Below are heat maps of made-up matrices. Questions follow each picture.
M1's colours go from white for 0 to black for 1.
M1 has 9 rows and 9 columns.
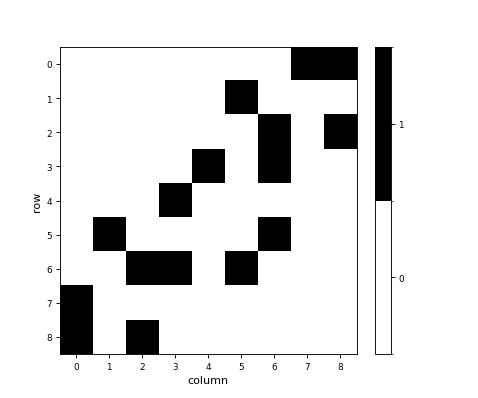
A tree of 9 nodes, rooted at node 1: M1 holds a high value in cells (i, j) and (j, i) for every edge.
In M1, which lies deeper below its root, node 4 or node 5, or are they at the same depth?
node 4
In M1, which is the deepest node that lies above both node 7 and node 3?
6
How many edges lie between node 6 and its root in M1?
2
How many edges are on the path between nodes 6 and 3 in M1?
1
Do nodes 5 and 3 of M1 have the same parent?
no
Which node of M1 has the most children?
6
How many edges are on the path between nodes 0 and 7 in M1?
1
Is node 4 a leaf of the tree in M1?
yes
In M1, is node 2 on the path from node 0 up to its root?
yes
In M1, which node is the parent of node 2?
6
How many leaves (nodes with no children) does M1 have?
2
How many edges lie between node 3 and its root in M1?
3
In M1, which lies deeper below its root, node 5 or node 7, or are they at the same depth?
node 7
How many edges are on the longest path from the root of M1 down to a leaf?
6
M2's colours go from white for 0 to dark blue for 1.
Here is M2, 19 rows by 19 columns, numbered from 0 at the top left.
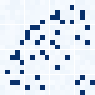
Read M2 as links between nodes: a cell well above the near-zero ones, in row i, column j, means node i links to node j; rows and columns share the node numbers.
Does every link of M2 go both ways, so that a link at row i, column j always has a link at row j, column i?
yes
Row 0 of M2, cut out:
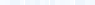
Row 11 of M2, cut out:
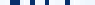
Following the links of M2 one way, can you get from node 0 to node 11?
no
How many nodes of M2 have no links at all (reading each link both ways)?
1
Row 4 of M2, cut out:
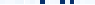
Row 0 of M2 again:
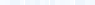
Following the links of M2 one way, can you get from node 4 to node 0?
no
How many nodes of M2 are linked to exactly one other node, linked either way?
5
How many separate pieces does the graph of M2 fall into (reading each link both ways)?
2
